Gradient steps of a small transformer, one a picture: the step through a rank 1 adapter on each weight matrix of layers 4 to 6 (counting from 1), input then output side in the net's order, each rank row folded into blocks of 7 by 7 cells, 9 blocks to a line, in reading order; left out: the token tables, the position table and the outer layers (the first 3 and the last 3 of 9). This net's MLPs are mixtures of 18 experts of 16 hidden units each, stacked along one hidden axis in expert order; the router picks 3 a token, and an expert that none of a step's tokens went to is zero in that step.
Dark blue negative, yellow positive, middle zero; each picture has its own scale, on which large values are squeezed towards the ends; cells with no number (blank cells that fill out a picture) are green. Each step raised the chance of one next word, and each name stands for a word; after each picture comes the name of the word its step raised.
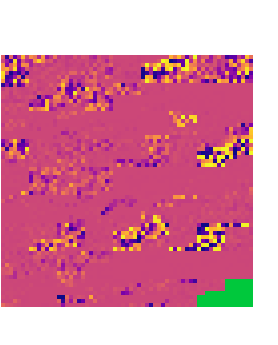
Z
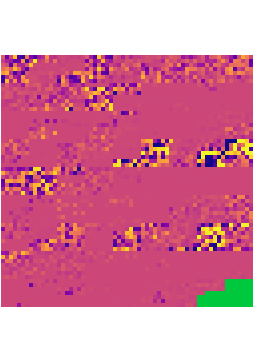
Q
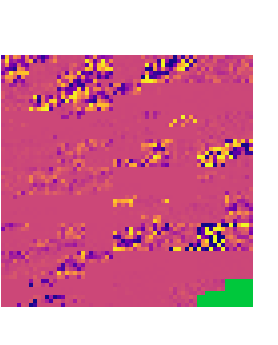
Z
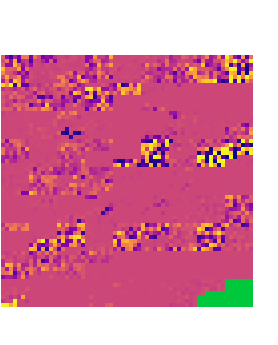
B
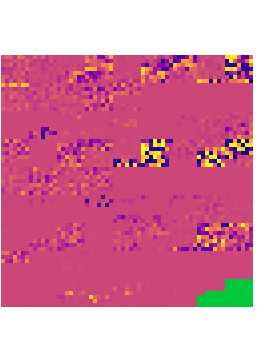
B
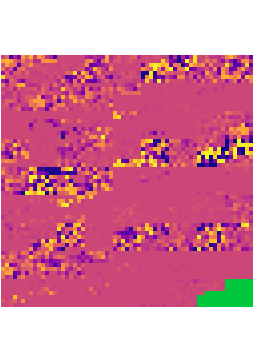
Q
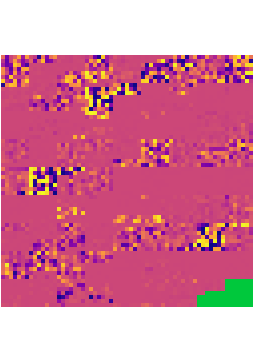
Z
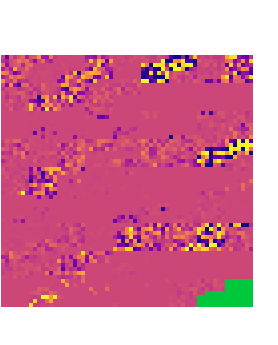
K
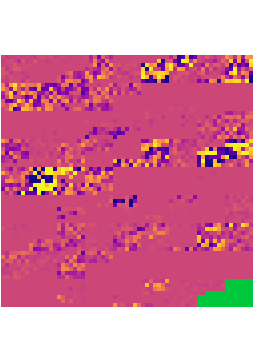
Q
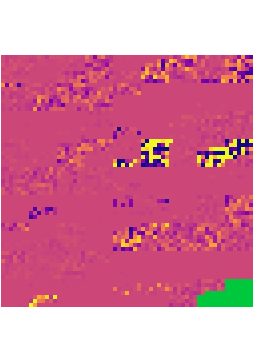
B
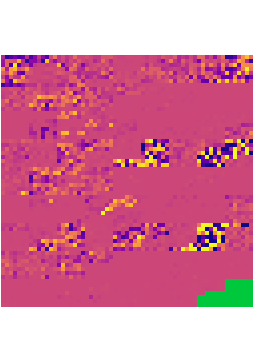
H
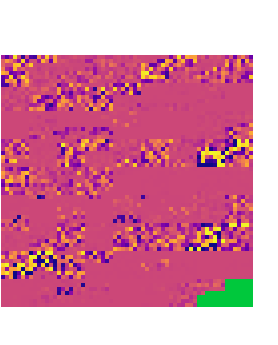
Q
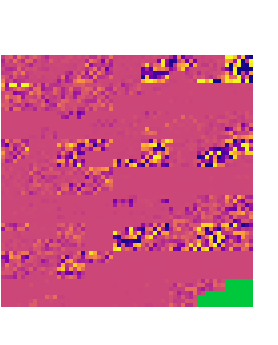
K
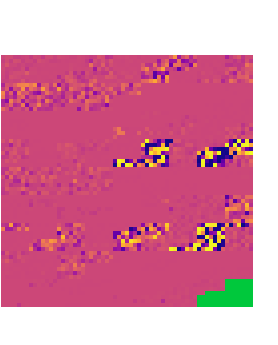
H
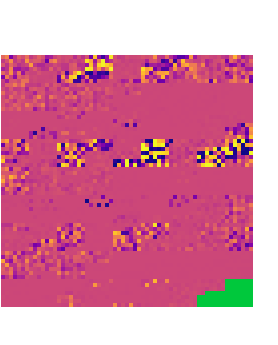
B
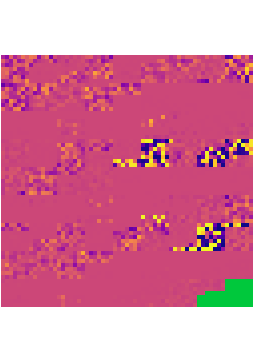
H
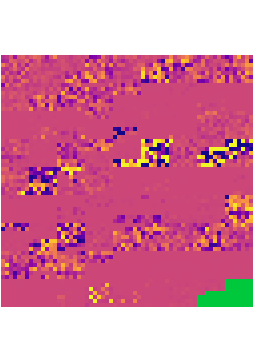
B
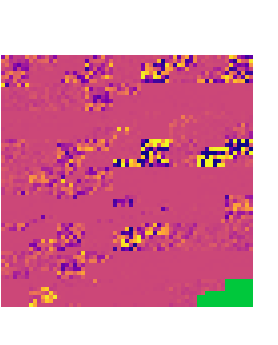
B
